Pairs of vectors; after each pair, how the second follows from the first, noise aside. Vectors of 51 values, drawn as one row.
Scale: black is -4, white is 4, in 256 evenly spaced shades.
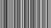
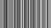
copied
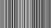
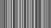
sign-scrambled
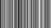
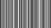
sign-scrambled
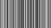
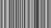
sign-scrambled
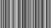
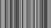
sign-scrambled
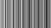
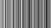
copied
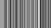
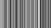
copied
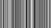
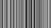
sign-scrambled
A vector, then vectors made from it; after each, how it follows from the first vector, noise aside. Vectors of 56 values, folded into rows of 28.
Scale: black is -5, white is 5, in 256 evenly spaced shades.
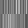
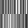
scaled up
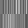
copied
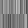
sign-scrambled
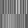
copied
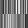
scaled up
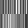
scaled up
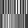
scaled up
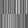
copied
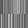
reversed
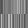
reversed
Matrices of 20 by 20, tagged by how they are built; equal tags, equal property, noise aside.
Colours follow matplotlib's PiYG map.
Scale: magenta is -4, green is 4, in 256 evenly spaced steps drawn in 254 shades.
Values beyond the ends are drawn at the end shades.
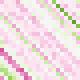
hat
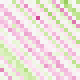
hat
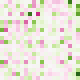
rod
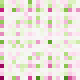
rod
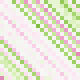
hat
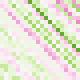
hat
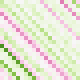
hat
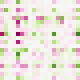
rod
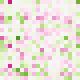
rod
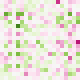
rod
